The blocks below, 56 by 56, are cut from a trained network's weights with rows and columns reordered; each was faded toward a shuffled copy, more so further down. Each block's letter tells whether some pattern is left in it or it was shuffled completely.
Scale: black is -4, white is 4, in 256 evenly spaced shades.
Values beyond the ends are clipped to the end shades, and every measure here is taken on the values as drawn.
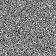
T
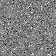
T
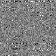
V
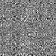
V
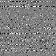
V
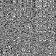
V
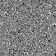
T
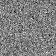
T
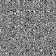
V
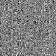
V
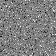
T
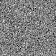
T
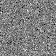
T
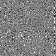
V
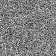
T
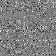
V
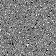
T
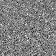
T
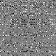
V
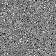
T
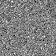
T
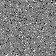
T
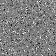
T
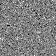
T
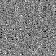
V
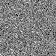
T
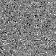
V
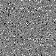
V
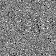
V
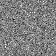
T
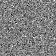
T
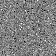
T
